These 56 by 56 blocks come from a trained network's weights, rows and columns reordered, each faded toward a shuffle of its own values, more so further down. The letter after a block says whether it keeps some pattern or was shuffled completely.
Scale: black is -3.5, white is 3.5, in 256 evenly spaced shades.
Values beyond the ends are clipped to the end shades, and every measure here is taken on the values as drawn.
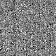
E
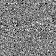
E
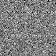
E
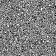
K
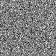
K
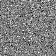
K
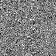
E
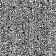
E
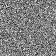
K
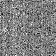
E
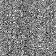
E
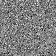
K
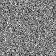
E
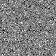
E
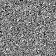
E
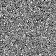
K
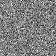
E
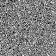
K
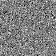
K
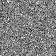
K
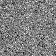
K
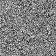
K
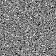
K
